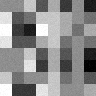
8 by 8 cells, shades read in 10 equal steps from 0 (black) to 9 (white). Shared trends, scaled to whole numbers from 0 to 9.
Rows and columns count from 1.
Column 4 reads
3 7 9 6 3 2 5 8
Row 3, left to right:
9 2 1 9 7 6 4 6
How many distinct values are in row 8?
6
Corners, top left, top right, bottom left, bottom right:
5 1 9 6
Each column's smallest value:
5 2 1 2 6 2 4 0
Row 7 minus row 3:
-2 2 4 -4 0 -2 1 -3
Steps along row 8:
down same up down down same up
